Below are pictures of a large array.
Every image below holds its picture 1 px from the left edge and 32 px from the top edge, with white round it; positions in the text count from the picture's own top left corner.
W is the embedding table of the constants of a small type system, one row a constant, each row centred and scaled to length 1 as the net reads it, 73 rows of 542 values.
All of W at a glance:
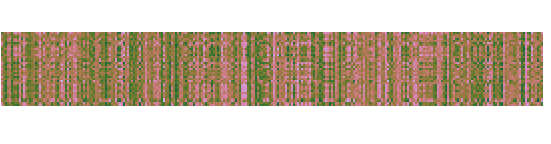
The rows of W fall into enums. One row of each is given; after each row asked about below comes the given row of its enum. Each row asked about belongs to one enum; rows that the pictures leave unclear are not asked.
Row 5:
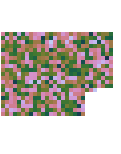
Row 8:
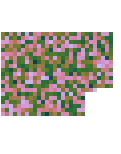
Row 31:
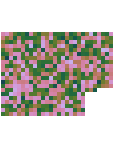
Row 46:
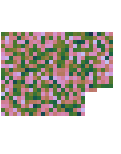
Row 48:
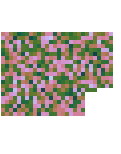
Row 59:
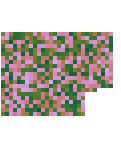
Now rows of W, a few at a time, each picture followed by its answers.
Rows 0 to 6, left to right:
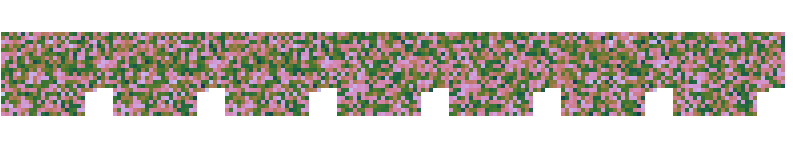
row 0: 8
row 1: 8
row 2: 8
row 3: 31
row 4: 31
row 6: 59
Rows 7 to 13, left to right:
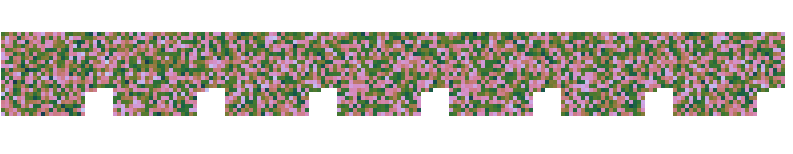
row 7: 46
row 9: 48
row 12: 59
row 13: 48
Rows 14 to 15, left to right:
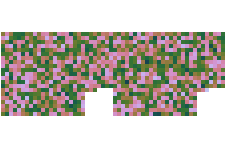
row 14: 59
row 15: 8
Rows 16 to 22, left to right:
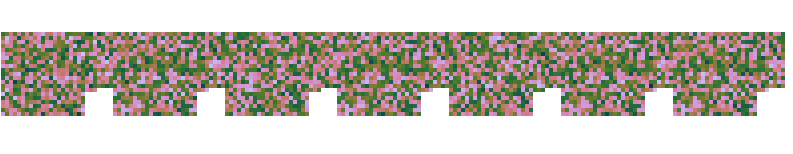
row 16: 46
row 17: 8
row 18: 59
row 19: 8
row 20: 48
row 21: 8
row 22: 8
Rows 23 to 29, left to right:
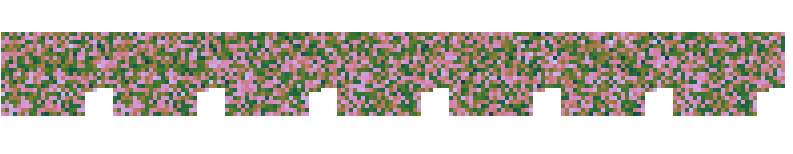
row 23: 8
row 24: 8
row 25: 31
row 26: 59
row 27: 46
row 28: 5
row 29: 59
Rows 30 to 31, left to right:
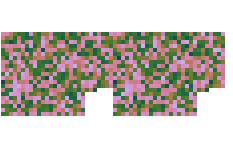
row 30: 31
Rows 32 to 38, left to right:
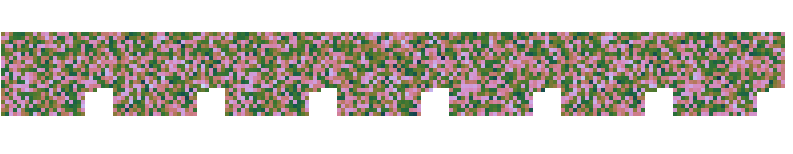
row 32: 59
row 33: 48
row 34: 59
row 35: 5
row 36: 31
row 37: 48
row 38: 31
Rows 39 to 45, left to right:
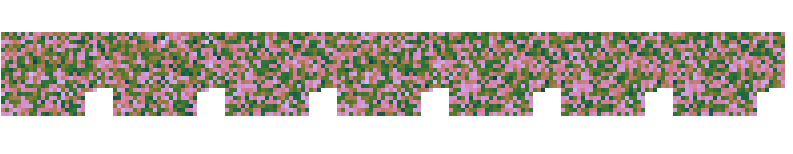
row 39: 8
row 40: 5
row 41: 31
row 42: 8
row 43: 31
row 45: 31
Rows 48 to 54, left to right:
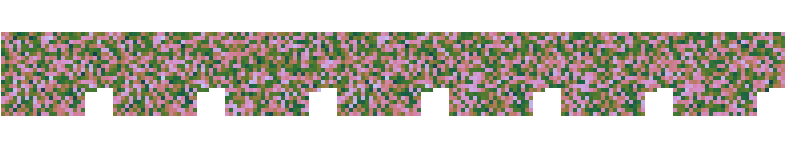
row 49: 48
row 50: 8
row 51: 48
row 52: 59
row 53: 59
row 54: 31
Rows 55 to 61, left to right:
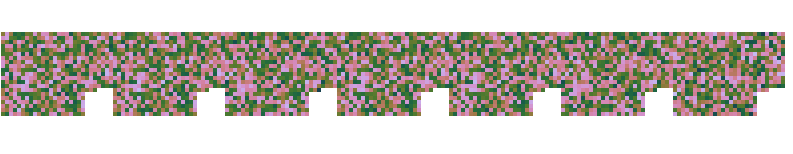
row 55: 59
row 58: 59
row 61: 46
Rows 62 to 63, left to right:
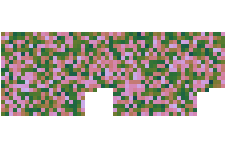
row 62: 59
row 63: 31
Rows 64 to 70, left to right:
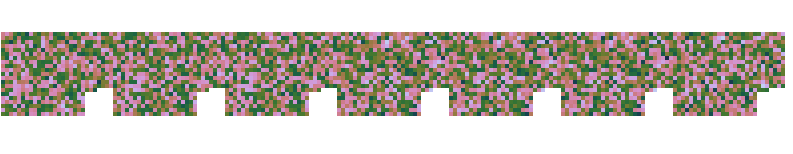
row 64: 31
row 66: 59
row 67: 5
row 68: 5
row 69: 5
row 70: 48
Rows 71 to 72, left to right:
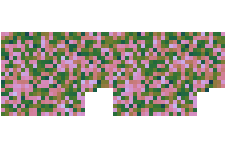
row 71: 31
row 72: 31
